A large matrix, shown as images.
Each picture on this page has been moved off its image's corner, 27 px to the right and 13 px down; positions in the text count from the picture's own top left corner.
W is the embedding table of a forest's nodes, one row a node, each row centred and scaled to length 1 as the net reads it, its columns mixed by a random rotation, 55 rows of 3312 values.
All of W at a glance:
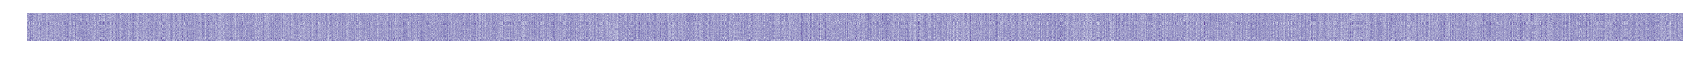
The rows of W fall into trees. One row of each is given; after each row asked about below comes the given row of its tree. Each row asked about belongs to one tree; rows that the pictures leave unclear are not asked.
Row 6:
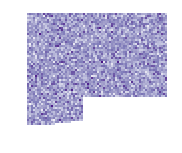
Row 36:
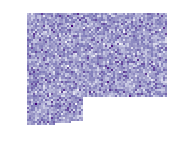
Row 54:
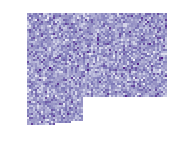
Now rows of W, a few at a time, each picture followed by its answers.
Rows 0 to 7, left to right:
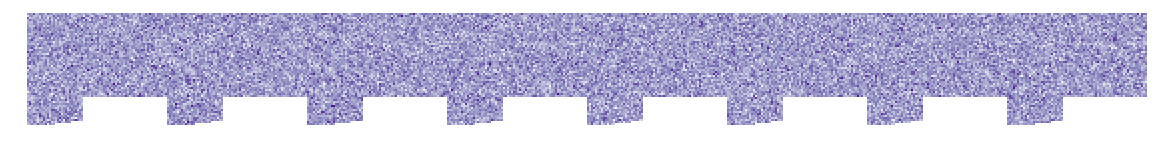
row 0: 54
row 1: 36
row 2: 36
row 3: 36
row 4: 6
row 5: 54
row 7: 36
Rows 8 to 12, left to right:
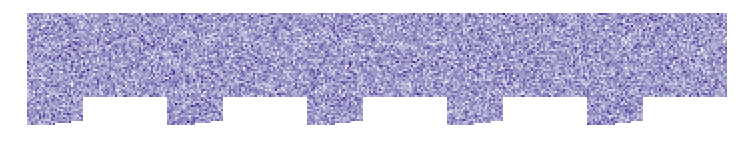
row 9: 36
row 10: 36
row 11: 6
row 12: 36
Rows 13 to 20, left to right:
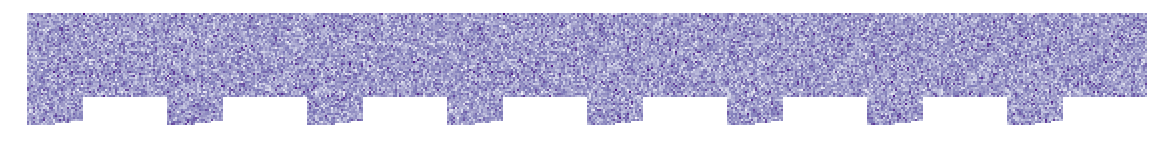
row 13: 6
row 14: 36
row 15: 36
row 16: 6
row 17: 54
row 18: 54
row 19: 54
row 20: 54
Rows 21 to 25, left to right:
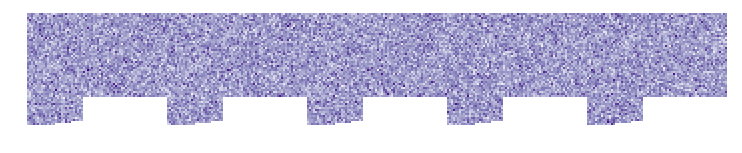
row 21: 54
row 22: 54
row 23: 54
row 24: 36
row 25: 36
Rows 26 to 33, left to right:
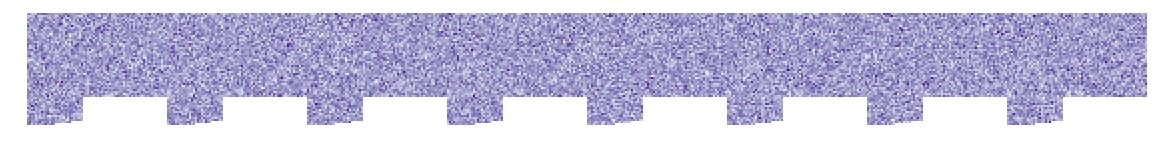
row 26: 36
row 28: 36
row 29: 54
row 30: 6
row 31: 54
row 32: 6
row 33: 54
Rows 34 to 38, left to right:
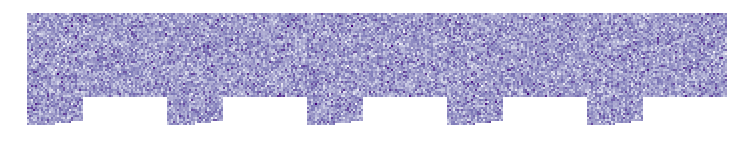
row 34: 36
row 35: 54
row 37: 54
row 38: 54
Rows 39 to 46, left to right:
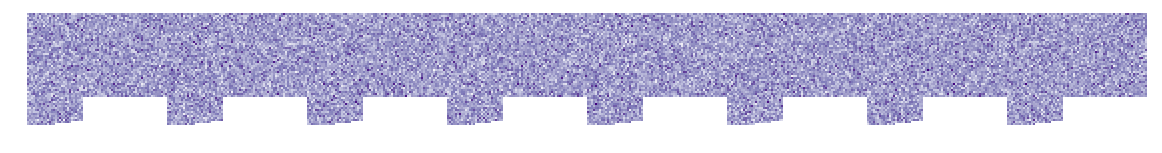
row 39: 54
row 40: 36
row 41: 54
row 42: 54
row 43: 36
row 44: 6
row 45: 54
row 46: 54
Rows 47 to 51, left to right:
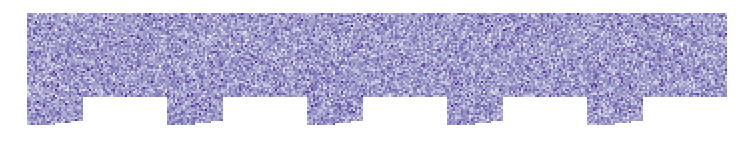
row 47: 54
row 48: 36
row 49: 36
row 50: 36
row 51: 36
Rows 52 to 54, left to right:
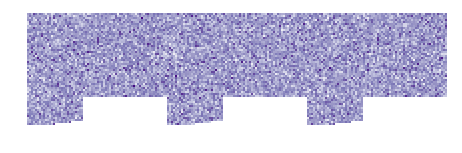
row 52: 54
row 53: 6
